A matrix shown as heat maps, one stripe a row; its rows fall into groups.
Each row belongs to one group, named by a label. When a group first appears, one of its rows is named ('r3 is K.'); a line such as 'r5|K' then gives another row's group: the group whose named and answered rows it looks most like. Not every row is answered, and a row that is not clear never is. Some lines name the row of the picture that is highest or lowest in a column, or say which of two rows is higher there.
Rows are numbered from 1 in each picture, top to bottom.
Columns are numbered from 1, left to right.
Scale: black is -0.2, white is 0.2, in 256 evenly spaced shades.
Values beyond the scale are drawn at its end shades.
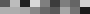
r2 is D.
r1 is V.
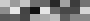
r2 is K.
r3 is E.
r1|D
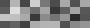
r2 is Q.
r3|D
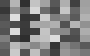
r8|V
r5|K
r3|K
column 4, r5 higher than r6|No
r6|E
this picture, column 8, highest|4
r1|V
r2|V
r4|E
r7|Q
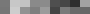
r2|Q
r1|Q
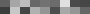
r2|V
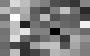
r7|E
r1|Q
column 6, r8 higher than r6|Yes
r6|K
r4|K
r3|Q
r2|D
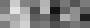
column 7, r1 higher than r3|No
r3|D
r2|Q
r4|Q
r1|Q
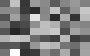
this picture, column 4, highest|3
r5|E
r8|K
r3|V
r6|D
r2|K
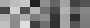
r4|D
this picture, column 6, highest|1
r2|V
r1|D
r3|D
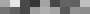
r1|K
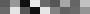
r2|K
